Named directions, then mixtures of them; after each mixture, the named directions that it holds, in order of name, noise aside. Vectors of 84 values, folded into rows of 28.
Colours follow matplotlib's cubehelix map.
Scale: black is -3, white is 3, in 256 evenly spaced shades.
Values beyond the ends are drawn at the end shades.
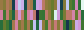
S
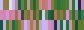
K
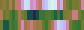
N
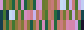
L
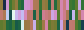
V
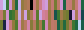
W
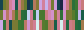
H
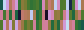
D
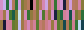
W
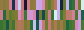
S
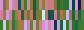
K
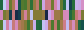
D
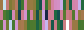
D, H, S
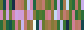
S, V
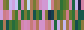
K, N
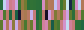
D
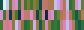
D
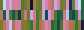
D, W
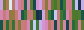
K, S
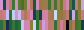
K, S, V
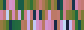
H, K, V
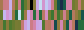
H, K, W
